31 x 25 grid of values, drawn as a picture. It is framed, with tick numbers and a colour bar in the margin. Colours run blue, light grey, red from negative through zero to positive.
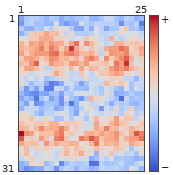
Stripes: horizontal, repeating 2 times. Average level on the scale: 50%. Ninth with the lowest average: middle left. Slope: none.
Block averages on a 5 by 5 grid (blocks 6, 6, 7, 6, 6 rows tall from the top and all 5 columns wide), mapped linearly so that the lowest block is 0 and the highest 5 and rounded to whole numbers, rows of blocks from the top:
2 3 2 2 2 / 5 5 5 5 5 / 0 0 1 2 1 / 4 4 3 5 4 / 2 2 2 2 2
